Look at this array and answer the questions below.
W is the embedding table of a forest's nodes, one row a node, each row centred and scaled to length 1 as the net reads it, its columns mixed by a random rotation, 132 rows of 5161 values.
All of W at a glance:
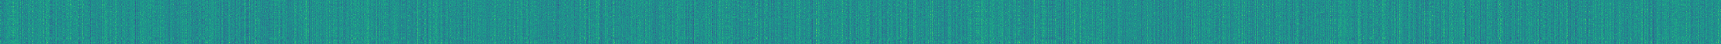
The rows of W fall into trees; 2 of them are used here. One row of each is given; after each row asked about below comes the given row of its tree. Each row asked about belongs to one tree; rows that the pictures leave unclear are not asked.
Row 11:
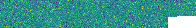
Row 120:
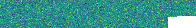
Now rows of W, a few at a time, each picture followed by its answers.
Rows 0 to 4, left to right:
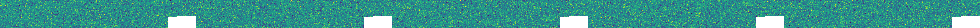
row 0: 120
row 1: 11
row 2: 11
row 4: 11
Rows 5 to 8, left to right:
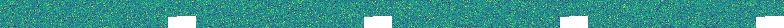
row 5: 120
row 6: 120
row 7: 11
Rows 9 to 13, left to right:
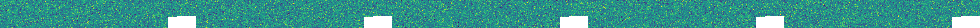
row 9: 120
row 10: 120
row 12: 11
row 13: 11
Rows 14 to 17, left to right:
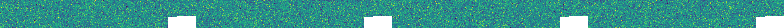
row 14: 11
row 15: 11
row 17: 11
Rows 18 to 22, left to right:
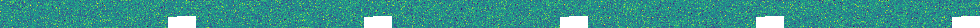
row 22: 11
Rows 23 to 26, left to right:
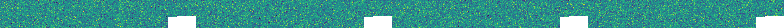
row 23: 11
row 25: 11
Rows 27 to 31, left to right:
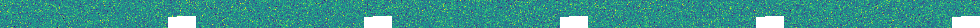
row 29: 11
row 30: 11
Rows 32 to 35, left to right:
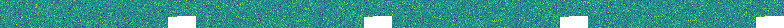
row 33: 120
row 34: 120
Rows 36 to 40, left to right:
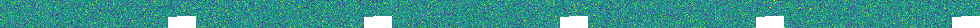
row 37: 11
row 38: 120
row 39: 120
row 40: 11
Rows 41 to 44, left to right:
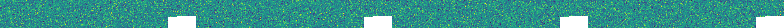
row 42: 120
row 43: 11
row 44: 11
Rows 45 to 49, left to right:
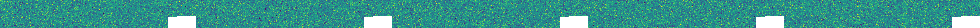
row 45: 120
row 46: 120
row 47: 120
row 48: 11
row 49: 11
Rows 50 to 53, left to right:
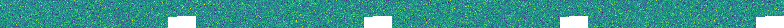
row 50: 120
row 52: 11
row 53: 11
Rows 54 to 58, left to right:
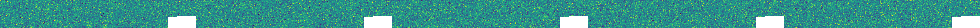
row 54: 120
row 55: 120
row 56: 11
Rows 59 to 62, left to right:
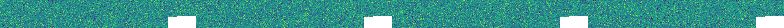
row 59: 120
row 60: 120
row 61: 120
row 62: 120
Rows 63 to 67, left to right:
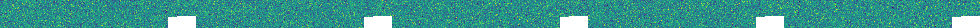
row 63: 11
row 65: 120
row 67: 11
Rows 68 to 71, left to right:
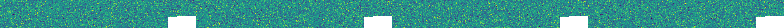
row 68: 120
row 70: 120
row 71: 120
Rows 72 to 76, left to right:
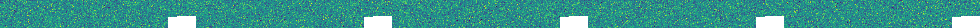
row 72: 11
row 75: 11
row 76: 11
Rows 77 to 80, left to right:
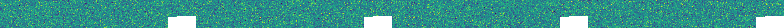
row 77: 120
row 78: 120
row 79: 120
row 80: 11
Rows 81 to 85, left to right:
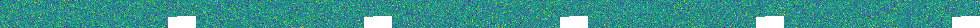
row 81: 11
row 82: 120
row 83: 120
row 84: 120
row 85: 120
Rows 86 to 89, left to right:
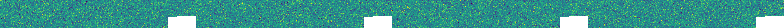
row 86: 120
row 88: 11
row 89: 120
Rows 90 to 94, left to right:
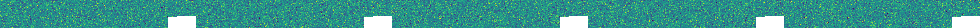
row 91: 120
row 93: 120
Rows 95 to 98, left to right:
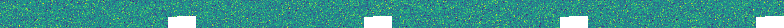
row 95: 11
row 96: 120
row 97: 120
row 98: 120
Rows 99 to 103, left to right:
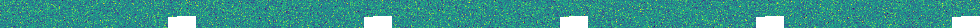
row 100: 120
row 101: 11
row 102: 11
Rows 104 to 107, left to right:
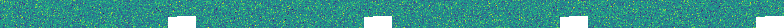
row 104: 120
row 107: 120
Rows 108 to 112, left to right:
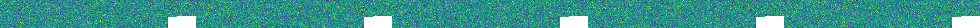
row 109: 11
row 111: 11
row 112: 11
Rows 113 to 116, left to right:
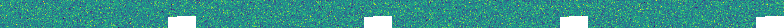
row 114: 11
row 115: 11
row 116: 11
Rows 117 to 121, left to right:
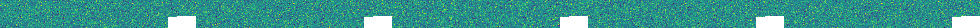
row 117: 120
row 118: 120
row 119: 11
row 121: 120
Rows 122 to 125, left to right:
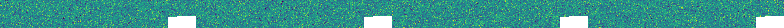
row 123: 120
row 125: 120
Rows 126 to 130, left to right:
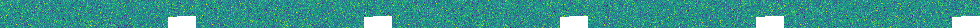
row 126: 120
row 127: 120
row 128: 120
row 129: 120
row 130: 120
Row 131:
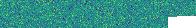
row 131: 120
